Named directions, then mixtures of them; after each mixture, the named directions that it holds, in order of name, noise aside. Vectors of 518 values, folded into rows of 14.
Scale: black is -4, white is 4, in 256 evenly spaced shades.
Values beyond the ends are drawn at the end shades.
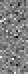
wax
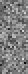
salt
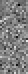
salt, wax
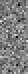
salt, wax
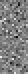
wax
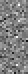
salt, wax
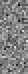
salt, wax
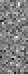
wax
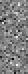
wax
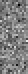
salt, wax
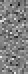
wax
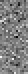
wax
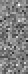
salt, wax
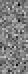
salt, wax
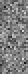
salt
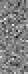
wax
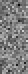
salt, wax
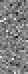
wax
